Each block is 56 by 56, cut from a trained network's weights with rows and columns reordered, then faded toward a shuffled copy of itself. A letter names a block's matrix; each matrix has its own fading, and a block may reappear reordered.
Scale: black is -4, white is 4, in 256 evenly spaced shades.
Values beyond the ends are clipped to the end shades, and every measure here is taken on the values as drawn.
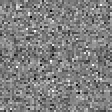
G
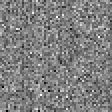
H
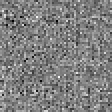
H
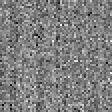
H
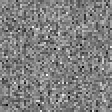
H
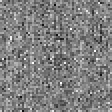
H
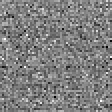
G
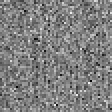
H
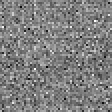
G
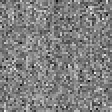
H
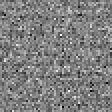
G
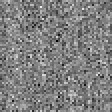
H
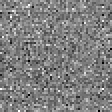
G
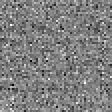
G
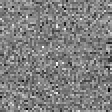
G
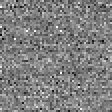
G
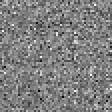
G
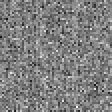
H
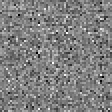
G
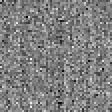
H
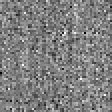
H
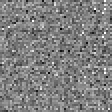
G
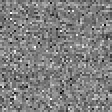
G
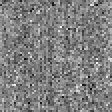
H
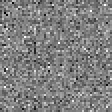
G
